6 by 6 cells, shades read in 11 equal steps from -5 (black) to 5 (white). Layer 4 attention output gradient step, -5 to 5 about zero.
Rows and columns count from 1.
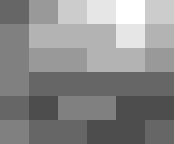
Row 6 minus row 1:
1 -2 -4 -6 -7 -4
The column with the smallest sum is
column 1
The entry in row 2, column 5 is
4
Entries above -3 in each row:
6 6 6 6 6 6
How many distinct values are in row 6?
3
